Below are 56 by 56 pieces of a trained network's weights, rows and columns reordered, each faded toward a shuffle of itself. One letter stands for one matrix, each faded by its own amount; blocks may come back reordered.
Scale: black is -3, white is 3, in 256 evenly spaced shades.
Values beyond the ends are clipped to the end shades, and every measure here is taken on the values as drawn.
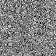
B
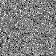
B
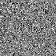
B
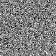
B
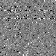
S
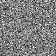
B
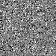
B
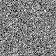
B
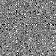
S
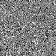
B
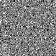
B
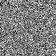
B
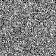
B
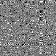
S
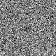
B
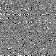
S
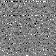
S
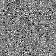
B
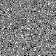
S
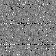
S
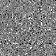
S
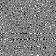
S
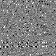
S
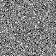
B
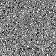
B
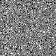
B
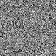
B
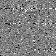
S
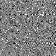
S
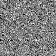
B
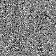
B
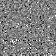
S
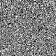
B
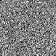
B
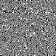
S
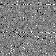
S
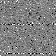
S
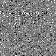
S
